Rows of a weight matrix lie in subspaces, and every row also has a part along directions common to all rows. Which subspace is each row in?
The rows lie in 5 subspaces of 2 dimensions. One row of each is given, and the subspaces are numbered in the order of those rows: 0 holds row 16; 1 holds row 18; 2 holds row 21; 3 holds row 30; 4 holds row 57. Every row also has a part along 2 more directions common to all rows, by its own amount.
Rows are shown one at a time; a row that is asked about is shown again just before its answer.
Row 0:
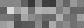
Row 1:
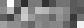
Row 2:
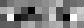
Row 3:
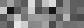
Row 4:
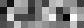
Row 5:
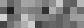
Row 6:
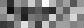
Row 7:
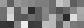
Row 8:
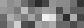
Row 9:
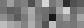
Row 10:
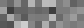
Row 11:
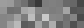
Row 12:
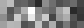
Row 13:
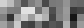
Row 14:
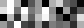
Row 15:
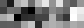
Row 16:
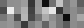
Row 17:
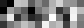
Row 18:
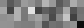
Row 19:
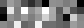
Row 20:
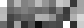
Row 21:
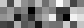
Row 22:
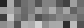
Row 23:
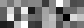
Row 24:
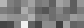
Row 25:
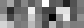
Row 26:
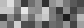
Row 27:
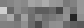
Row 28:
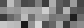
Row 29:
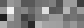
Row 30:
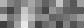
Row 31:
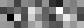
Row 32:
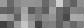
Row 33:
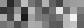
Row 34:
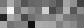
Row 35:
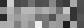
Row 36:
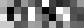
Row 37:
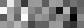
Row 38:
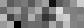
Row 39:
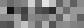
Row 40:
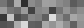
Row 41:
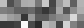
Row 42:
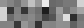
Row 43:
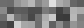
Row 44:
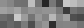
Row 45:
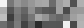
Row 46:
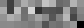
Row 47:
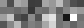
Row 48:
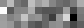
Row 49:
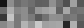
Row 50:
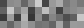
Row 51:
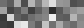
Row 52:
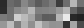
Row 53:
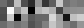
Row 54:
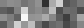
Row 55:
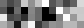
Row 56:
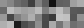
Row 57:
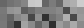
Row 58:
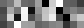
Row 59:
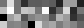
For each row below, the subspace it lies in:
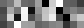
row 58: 3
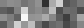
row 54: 3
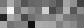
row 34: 3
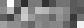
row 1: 1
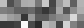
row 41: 3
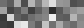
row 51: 0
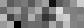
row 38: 0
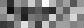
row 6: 0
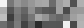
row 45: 2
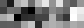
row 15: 4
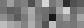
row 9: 4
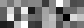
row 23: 3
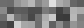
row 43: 0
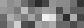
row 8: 4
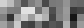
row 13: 2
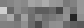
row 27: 1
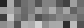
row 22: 2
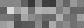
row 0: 0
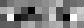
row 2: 2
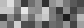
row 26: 2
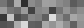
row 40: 0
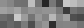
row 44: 4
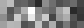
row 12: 4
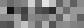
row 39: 0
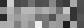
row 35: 2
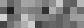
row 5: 3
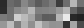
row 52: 2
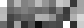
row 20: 2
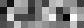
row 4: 1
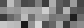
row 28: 3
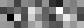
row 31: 1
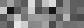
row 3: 0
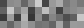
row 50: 4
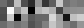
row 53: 0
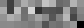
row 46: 1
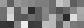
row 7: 3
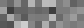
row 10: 0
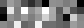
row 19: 1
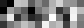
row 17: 2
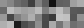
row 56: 0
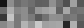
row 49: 2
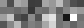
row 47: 4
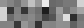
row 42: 1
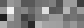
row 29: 3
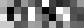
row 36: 4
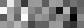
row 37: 1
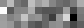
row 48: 1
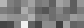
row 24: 3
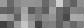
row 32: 3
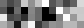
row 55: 4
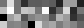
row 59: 3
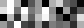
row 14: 2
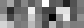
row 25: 4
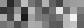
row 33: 1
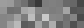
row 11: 4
